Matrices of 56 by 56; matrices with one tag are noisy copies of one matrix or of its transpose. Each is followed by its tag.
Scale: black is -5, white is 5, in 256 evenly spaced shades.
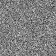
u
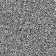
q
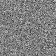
q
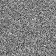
u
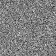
u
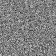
q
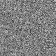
q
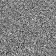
u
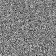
q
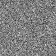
u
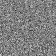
q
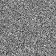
u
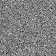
u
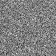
u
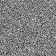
u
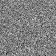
u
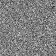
u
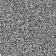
q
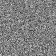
q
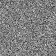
u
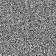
q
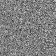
q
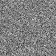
u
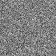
u
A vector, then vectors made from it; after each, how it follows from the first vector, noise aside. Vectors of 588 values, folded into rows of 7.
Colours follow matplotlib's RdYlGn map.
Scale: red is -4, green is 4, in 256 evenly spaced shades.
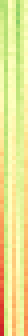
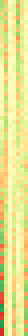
sign-scrambled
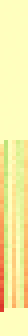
partly zeroed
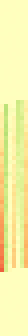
partly zeroed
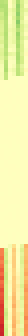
partly zeroed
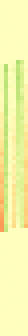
partly zeroed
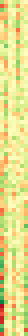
sign-scrambled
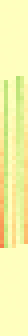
partly zeroed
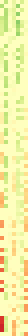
partly zeroed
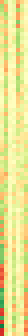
sign-scrambled
